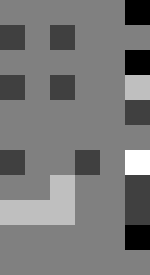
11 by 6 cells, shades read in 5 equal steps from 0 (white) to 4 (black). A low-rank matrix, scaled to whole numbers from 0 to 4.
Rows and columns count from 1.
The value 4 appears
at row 1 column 6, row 3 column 6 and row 10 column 6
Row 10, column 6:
4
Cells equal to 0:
1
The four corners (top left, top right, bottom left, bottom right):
2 4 2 2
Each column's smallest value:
1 1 1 2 2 0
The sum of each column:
24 21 22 23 22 28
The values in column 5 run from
2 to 2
